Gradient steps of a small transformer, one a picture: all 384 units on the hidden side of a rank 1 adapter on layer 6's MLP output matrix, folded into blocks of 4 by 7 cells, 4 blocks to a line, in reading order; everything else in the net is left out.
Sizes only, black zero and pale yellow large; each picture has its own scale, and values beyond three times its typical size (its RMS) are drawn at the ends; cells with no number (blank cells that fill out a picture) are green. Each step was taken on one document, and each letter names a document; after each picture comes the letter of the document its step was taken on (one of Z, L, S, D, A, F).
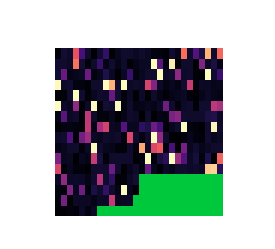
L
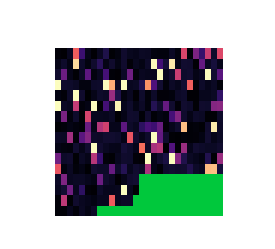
L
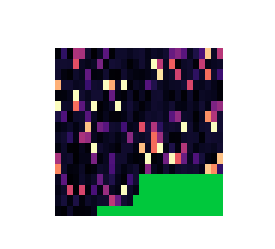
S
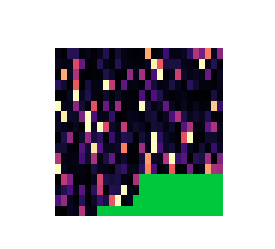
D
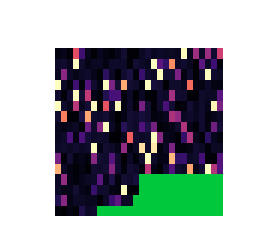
D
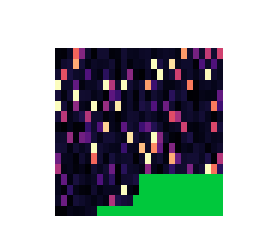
L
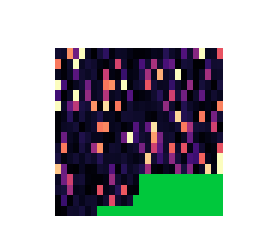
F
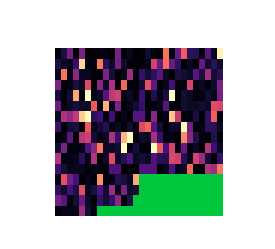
D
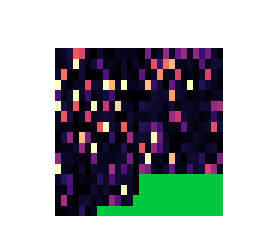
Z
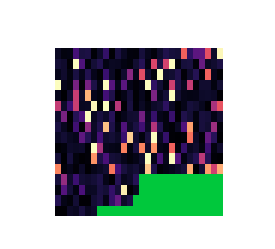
D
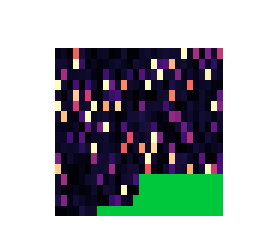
D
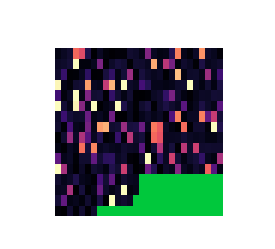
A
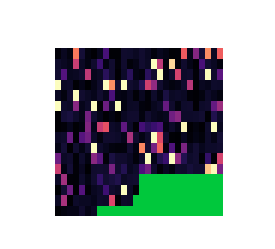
L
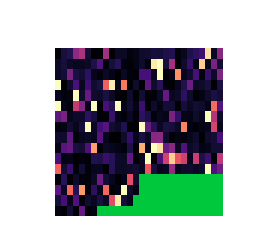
S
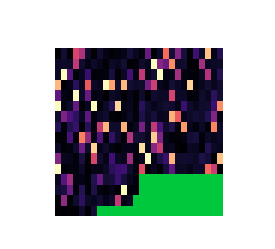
Z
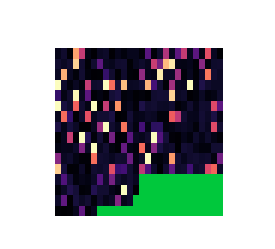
Z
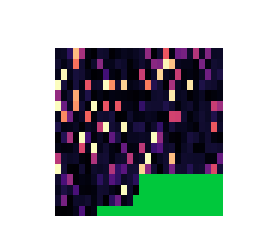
Z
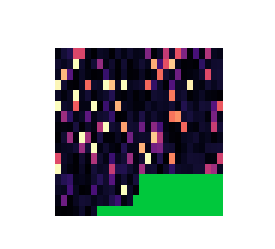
Z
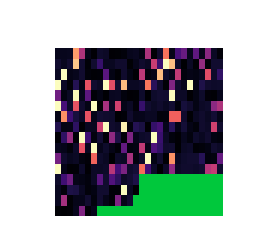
Z
